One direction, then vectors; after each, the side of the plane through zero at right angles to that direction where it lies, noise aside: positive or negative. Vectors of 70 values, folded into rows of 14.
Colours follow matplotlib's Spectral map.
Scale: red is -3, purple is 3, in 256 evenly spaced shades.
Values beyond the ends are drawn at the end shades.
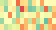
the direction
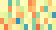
negative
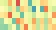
positive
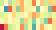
positive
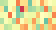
positive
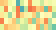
negative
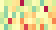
positive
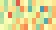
positive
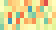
positive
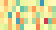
negative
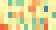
negative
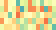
negative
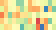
negative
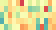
positive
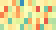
negative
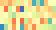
negative
